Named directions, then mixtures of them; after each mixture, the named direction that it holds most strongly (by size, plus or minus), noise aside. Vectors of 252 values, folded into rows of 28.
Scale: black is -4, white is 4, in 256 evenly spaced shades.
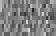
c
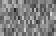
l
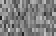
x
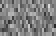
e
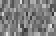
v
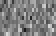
v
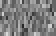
v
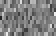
v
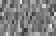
v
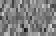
v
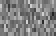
c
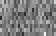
x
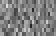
l
